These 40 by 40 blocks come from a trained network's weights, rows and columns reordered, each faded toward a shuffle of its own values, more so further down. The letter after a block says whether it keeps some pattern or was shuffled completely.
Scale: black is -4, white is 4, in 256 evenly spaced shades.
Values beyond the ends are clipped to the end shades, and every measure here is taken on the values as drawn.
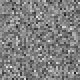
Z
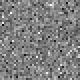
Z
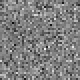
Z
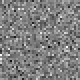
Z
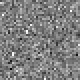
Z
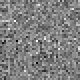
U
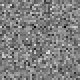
U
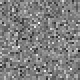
Z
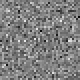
U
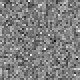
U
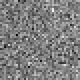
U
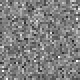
Z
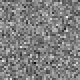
Z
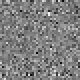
U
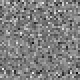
U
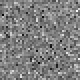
Z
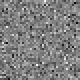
Z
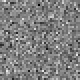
Z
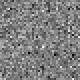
U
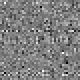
U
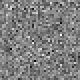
U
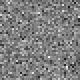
Z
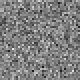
Z
